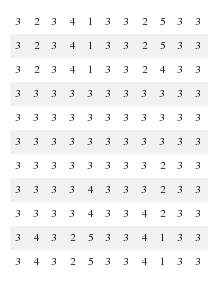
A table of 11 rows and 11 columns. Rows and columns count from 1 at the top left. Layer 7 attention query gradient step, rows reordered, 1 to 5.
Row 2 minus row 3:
0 0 0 0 0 0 0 0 1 0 0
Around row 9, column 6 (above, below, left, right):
3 3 4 3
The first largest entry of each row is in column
9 9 4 1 1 1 1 5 5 5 5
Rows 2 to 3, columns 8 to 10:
2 5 3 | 2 4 3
